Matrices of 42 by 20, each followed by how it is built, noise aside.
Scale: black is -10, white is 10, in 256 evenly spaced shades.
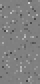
sparse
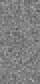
noise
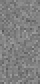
noise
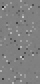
sparse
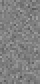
noise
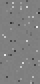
sparse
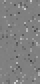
sparse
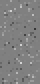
sparse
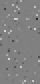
sparse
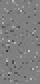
sparse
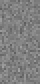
noise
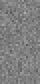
noise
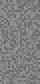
noise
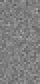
noise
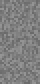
noise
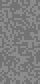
noise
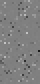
sparse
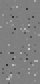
sparse
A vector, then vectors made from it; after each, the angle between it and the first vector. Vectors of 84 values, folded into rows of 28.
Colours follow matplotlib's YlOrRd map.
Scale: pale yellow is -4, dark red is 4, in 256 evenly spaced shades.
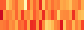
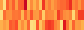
nearly opposite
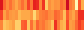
orthogonal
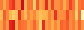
orthogonal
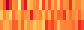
partly opposed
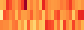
nearly opposite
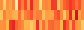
partly opposed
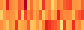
nearly opposite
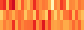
orthogonal
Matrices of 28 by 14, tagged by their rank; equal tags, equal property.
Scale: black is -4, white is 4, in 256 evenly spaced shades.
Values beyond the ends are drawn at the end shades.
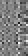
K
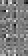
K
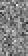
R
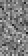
R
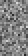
R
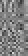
K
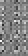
K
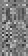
K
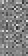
K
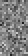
R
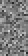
R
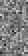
R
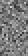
R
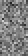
R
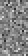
R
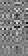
K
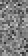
R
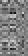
K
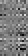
K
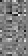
K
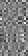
K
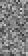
R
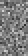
R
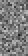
R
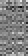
K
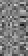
K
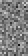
R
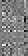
K
